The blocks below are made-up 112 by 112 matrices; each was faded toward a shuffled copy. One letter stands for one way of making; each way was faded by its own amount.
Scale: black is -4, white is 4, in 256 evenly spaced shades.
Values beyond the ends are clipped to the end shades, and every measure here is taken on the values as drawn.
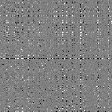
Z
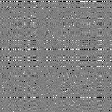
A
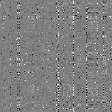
Z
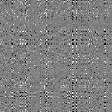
Z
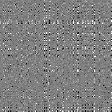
Z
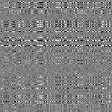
A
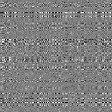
A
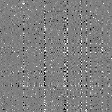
Z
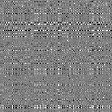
A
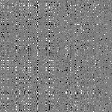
Z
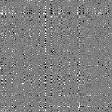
Z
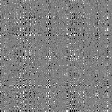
Z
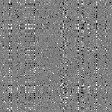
Z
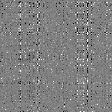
Z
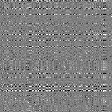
A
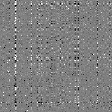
Z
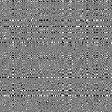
A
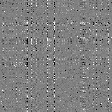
Z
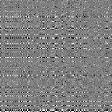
A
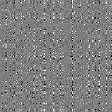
Z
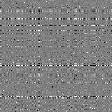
A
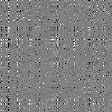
Z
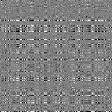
A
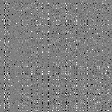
Z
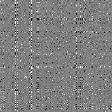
Z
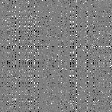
Z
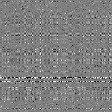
A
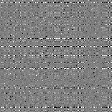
A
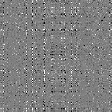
Z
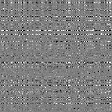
A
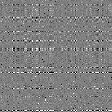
A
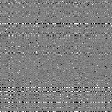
A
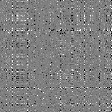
Z
